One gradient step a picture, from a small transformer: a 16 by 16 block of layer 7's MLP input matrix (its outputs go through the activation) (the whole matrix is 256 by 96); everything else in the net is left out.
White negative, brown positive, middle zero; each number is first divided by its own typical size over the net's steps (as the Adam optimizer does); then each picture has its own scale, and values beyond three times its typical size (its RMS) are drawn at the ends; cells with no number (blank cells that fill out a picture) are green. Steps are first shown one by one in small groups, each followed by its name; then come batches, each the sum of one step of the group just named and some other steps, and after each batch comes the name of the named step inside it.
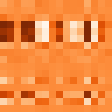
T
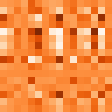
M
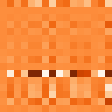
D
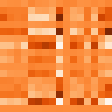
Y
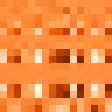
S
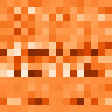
T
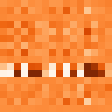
T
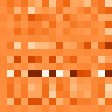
D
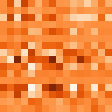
S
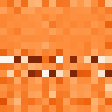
D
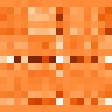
Y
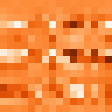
M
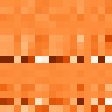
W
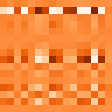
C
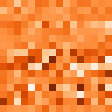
W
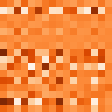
C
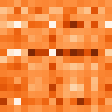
C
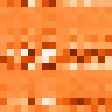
W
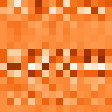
C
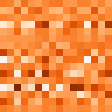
C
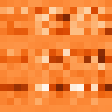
C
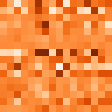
C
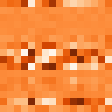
W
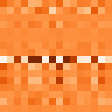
C
